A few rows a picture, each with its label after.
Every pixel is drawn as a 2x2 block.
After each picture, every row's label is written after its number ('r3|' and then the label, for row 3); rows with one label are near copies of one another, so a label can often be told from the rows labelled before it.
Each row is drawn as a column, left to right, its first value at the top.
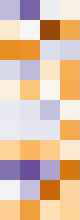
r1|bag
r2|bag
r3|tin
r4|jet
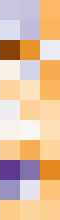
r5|bag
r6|bag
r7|jet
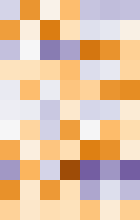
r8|tin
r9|jet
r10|tin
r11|jet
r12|bag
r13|bag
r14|bag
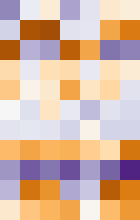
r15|bag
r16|tin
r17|tin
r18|bag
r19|bag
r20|tin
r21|tin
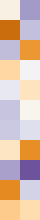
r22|tin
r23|bag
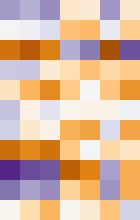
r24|bag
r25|bag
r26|bag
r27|jet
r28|jet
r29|bag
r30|jet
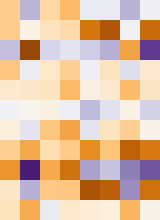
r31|jet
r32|bag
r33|jet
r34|jet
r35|tin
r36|tin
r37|bag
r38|tin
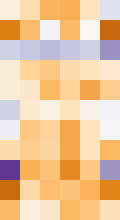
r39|tin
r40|jet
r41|jet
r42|jet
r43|jet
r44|tin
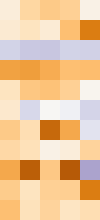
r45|jet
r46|jet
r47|jet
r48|jet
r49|tin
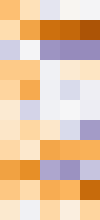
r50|jet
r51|jet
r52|tin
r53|tin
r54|tin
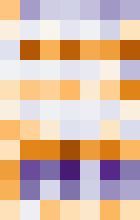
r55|jet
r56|bag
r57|bag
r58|bag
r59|bag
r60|bag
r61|bag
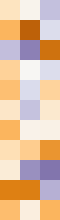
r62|jet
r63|tin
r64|bag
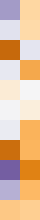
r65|bag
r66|jet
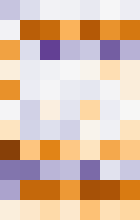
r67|bag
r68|tin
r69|tin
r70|tin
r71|tin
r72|tin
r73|tin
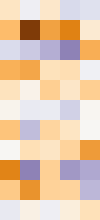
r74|jet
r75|tin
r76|jet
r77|tin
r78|bag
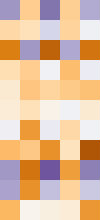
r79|bag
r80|jet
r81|bag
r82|jet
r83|bag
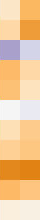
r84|jet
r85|jet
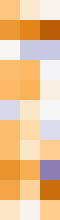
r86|jet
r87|jet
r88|tin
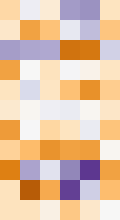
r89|jet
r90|tin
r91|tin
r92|bag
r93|bag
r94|jet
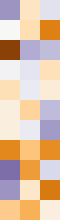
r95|bag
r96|jet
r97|tin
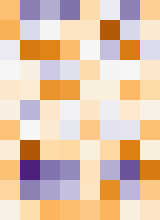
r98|jet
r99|bag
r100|bag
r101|bag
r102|jet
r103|tin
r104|bag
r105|jet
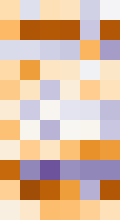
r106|jet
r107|tin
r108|tin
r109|tin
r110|bag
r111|tin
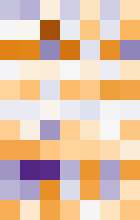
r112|bag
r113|bag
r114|tin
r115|bag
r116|jet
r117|bag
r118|jet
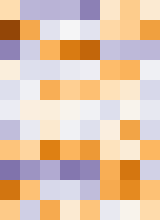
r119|tin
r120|tin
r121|bag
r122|bag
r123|bag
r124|jet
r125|jet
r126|tin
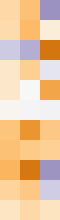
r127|jet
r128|jet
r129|bag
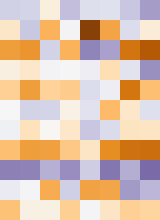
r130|bag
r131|bag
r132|tin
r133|bag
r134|tin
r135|tin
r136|bag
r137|bag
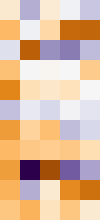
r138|jet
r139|bag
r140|jet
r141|tin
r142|tin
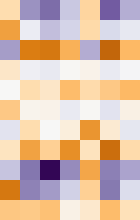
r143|tin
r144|bag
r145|bag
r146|bag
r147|jet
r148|bag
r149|bag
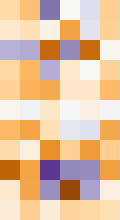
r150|jet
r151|jet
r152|bag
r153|tin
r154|bag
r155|jet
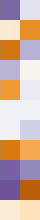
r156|bag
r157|tin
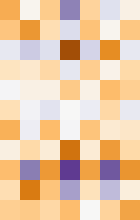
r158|jet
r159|tin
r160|jet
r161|bag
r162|jet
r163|bag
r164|jet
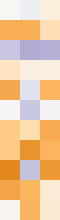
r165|jet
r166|tin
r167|jet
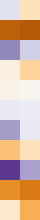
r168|tin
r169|tin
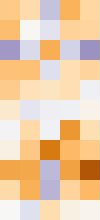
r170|jet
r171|jet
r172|bag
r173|jet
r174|jet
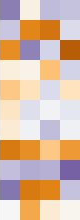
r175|bag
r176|tin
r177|tin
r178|bag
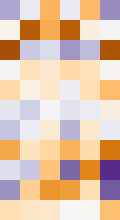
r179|bag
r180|tin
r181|jet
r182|tin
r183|jet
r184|bag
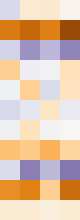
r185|tin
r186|tin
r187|tin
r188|tin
